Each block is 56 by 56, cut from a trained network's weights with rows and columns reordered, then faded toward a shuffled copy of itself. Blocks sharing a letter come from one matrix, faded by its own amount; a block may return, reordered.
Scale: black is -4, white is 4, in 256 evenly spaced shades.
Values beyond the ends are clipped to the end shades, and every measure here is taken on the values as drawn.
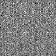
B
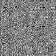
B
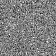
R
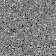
R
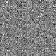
B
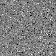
R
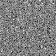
R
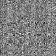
B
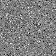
R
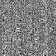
B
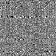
B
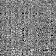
B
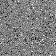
R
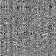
B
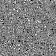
R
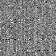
B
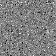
R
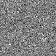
R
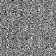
B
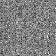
B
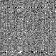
B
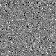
R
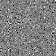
R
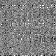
B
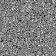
R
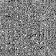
B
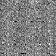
B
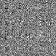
B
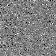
R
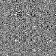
B
